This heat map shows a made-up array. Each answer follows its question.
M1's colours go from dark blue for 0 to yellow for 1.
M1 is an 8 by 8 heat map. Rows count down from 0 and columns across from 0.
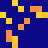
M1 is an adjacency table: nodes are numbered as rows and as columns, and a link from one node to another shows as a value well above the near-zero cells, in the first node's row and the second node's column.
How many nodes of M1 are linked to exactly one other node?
4
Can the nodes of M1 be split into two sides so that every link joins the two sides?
yes
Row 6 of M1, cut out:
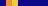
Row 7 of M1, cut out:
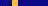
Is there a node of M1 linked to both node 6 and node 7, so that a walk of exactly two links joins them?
yes
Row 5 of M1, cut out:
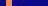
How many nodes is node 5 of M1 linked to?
1
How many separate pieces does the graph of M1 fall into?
1
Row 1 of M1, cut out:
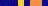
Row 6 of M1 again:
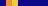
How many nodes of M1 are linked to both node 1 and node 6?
0
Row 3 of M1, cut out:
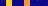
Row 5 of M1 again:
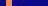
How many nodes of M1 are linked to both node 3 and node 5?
1
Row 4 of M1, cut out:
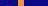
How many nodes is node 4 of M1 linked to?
1
